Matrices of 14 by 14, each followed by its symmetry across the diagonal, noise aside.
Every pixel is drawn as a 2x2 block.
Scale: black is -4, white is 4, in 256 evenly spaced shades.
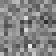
neither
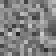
neither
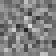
antisymmetric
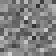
neither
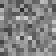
neither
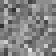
neither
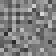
antisymmetric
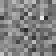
neither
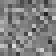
antisymmetric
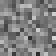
antisymmetric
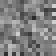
antisymmetric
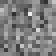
neither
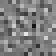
antisymmetric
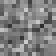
antisymmetric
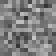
neither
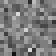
neither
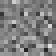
antisymmetric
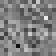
antisymmetric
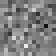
antisymmetric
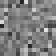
antisymmetric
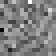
antisymmetric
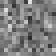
neither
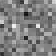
antisymmetric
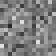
neither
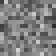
neither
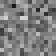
neither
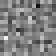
antisymmetric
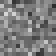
neither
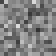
neither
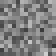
antisymmetric
